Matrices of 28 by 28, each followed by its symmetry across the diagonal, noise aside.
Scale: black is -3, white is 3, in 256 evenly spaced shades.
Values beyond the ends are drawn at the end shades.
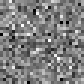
neither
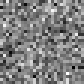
antisymmetric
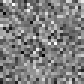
antisymmetric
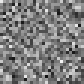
symmetric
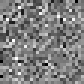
symmetric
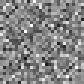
symmetric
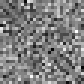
symmetric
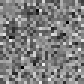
symmetric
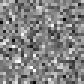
neither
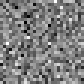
neither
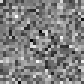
symmetric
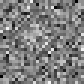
symmetric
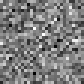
neither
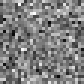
antisymmetric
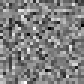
antisymmetric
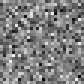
antisymmetric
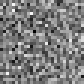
neither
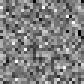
neither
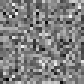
antisymmetric
